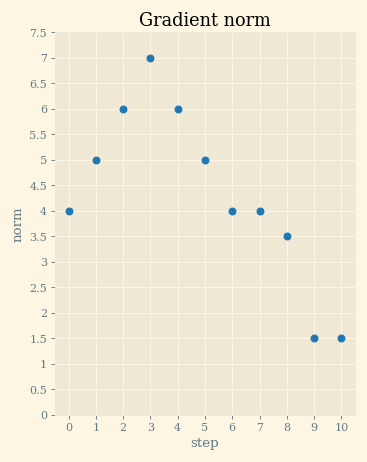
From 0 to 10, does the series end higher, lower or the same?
lower
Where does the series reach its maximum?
3
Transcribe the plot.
Title: Gradient norm
x-axis: step, ticks 0 1 2 3 4 5 6 7 8 9 10
y-axis: norm, ticks 0 0.5 1 1.5 2 2.5 3 3.5 4 4.5 5 5.5 6 6.5 7 7.5
Values:
4 5 6 7 6 5 4 4 3.5 1.5 1.5
